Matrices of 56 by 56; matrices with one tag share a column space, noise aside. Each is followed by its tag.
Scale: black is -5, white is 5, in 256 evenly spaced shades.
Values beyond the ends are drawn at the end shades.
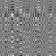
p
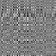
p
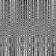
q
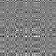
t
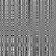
q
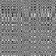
p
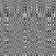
p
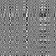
p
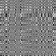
p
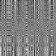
q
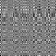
p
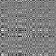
t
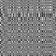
p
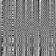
q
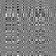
p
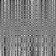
q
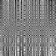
q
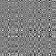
t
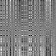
q
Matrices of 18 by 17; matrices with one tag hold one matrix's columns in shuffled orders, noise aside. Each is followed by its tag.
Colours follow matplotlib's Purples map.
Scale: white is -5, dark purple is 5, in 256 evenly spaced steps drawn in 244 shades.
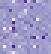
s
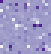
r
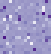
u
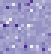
r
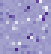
u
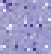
r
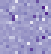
u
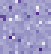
u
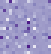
s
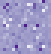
r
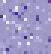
u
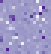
u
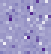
u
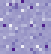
r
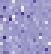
u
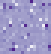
r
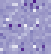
r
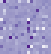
s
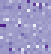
r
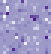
u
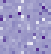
u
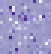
u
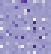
s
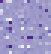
s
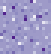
u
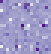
r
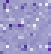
r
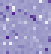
u
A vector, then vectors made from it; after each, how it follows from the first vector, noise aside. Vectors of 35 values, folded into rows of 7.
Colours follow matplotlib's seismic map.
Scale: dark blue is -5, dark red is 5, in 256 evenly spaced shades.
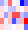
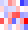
copied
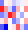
reversed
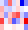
copied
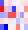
reversed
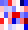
scaled up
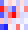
reversed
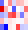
reversed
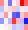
negated
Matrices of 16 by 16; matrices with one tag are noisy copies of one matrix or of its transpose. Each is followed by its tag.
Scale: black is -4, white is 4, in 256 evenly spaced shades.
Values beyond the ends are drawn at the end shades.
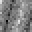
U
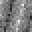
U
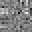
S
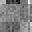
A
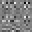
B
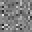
B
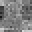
A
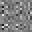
B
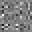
B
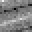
U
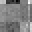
A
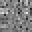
S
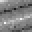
U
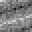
U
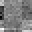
A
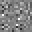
B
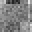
A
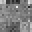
A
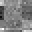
A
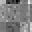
A
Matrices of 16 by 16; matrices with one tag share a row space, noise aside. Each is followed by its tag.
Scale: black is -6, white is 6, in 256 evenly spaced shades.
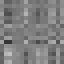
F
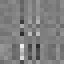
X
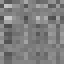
F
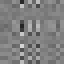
X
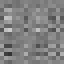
F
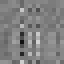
X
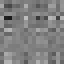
F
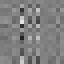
X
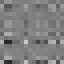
F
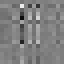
X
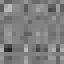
F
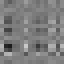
F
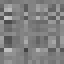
F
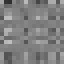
F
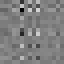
X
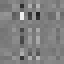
X
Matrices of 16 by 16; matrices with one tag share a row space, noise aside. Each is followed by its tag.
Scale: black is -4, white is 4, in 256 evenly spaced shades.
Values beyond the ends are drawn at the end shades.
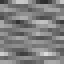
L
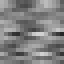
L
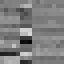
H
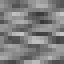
L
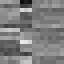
H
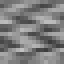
L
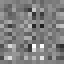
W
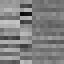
H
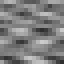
L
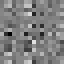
W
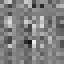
W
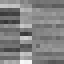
H
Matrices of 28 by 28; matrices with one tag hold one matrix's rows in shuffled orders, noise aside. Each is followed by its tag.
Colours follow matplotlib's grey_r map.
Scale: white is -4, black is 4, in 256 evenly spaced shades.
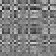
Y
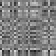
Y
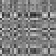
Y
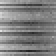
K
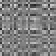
Y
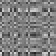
Y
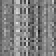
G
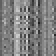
G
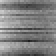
K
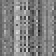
G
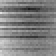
K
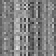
G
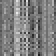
G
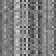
G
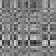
Y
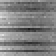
K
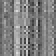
G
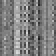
G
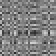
Y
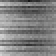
K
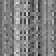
G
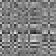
Y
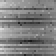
K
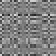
Y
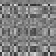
Y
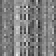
G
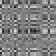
Y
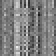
G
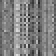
G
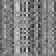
G
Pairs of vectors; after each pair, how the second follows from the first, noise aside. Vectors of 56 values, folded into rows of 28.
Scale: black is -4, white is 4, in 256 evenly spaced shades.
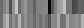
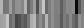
wrapped around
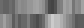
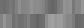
shrunk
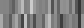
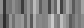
reversed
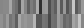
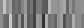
reversed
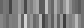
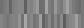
shrunk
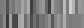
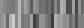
reversed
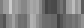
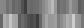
reversed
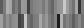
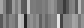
negated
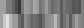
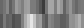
wrapped around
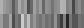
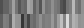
negated
